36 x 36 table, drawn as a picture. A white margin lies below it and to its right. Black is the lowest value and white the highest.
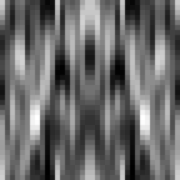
Calmest part: bottom middle. Average level on the scale: 40%. Grain: streaks running down. Histogram: bell-shaped. Mirror symmetry: left to right.
